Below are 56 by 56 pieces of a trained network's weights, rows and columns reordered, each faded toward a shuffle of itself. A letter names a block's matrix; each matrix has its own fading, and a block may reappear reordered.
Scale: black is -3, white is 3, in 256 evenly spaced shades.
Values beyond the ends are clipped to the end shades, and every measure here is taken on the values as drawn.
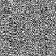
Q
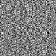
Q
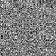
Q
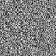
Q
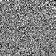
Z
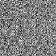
Q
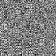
Q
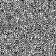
Z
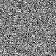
Z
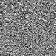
Z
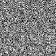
Z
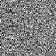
Q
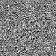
Q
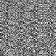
Q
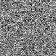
Z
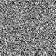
Z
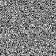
Z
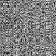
Q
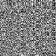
Q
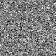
Z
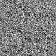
Z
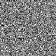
Z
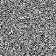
Z
